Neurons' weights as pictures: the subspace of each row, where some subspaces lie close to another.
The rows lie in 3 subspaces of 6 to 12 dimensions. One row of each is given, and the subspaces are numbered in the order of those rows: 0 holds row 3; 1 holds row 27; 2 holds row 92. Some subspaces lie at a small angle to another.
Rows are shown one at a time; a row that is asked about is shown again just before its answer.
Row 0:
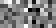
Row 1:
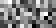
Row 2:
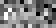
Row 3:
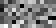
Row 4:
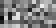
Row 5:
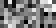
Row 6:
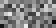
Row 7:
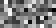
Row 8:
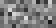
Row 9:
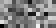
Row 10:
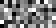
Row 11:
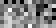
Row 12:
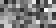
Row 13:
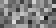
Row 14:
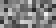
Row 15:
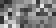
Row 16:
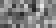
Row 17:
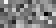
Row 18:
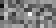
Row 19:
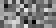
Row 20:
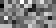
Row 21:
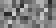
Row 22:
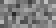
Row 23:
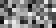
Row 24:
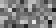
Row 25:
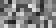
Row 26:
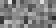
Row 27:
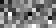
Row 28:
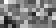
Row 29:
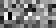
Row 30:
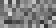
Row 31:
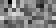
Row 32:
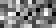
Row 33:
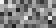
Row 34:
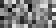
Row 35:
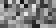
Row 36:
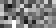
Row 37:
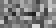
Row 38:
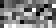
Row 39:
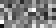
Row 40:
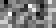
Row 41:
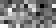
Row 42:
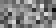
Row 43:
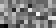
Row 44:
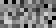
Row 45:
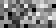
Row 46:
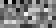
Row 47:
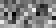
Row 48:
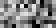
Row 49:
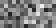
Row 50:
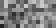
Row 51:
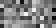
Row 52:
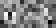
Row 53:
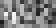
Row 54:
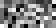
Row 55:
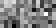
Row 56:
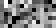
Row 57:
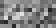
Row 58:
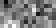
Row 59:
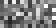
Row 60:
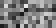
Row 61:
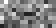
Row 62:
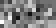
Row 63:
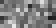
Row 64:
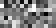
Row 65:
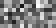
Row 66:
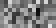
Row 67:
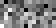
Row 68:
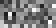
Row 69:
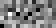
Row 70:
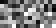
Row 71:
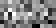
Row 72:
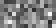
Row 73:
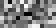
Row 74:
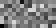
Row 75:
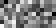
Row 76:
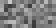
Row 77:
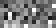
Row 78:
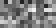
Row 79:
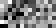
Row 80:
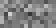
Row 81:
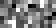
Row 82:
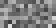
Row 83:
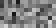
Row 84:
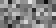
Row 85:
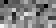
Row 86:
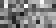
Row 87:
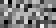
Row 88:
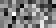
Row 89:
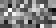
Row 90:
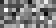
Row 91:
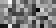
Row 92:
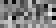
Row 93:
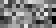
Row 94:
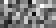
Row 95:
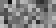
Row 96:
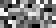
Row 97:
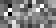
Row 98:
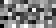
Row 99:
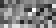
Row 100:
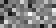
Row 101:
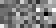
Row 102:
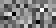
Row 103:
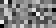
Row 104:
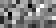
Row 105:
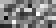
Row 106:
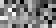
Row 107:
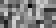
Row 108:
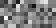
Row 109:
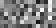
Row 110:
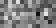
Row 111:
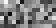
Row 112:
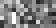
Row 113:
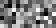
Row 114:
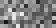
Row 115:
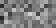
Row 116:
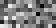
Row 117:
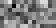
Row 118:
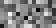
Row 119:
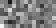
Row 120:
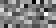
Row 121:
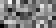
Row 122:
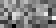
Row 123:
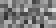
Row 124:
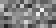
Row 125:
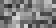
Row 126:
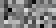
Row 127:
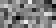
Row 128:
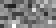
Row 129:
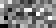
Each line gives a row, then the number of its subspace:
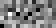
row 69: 1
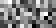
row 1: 1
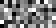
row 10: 0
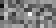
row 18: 2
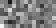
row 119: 2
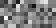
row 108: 0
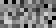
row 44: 2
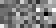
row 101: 0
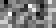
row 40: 0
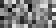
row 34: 2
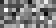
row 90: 0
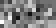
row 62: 0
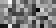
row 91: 0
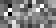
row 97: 1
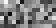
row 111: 0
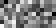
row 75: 0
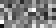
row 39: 1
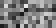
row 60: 2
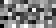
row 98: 2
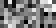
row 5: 0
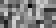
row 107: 0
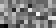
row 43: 0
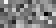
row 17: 0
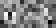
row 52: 2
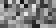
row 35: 1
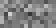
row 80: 2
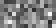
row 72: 1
